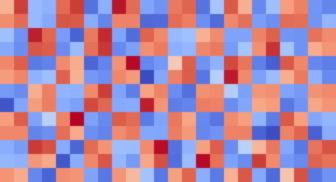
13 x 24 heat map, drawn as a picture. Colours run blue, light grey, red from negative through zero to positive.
No overall slope runs across the table. No row or column stands out. The values fall into two levels. On average the colour sits 50% of the way up the scale. The field is checkered. Neither half mirrors the other.
